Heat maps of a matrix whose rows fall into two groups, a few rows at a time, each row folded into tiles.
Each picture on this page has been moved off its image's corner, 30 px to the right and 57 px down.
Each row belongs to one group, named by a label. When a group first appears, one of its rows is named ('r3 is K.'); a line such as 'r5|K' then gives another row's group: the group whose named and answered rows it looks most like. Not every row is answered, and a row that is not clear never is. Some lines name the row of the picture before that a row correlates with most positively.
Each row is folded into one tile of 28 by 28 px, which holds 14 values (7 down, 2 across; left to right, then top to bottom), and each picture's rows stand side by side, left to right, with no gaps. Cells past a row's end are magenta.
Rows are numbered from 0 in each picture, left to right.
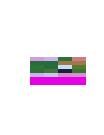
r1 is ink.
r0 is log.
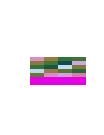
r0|log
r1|ink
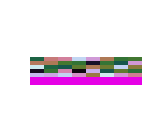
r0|ink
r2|log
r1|log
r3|ink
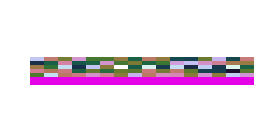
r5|ink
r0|log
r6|ink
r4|ink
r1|ink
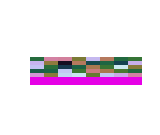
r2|log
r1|log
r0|ink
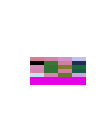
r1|log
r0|log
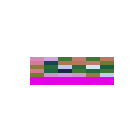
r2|ink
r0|log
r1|ink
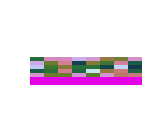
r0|ink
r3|ink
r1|log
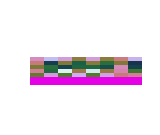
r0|log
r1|log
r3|log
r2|log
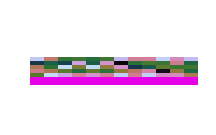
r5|log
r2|ink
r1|ink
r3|log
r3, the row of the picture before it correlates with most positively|3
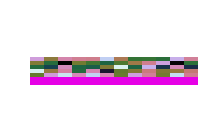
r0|log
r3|ink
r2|log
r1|log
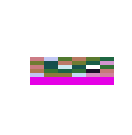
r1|ink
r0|log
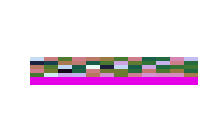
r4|ink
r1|ink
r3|ink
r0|log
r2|ink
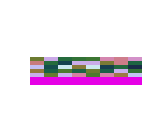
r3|log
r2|ink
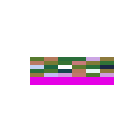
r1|ink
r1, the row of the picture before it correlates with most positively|1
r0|ink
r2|log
